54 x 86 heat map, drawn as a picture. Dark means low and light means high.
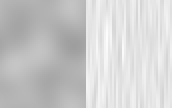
The table splits into one row of 2 panels. Panel 1,1: high, smooth, faint in contrast. Panel 1,2: very high, streaked downward, faint in contrast.
